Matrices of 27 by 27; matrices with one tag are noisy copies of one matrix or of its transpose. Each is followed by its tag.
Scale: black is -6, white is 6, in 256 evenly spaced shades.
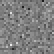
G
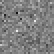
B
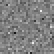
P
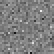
P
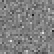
P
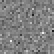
P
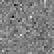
B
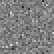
G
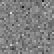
G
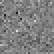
B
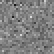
B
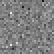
G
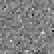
P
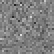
B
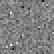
G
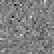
B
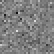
B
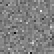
P
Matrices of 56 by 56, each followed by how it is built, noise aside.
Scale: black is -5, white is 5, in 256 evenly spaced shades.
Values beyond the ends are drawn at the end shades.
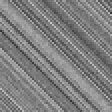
Toeplitz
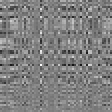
low rank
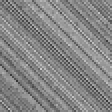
Toeplitz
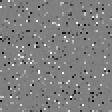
sparse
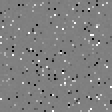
sparse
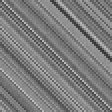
Toeplitz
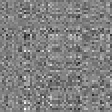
low rank
